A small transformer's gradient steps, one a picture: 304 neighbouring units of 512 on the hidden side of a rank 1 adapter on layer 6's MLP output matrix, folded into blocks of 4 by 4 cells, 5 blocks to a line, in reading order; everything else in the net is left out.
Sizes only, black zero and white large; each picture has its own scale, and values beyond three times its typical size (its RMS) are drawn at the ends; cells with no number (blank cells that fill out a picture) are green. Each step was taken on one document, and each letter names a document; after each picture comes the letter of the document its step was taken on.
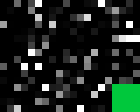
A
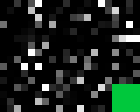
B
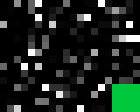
A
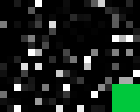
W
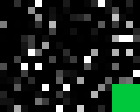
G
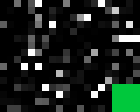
A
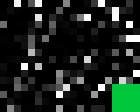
A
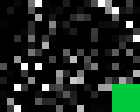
B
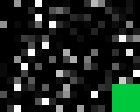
W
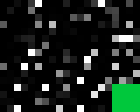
B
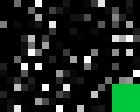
W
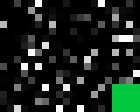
G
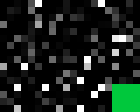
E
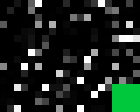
B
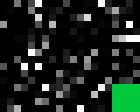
A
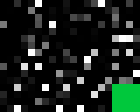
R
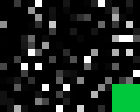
G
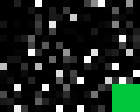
R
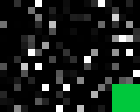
G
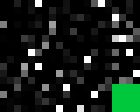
G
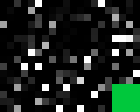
E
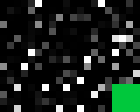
E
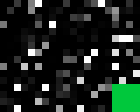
B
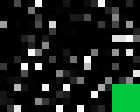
G
